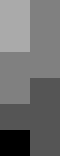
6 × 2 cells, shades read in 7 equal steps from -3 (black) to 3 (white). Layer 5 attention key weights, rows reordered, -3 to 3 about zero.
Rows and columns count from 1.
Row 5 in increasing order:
-1 -1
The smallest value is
-3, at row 6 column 1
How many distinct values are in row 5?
1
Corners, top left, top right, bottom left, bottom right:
1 0 -3 -1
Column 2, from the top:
0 0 0 -1 -1 -1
